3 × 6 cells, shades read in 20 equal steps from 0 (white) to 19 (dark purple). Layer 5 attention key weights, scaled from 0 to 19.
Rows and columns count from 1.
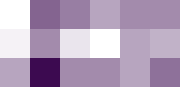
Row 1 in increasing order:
0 7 9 9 10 12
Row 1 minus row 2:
-1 3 8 7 2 3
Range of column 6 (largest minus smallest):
5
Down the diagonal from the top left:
0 9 9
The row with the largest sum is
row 3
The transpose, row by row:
0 1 7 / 12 9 19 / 10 2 9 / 7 0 9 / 9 7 7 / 9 6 11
